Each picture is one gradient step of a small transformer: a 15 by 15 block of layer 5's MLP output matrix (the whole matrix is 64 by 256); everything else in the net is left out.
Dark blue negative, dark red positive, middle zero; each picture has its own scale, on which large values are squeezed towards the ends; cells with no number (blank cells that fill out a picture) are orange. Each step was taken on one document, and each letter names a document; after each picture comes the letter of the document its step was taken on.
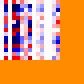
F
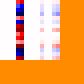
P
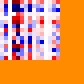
F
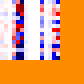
P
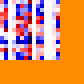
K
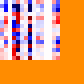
F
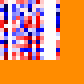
K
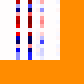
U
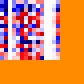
K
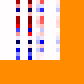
U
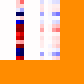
P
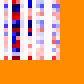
F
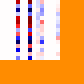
U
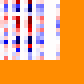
U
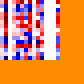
K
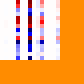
U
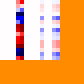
P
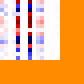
U
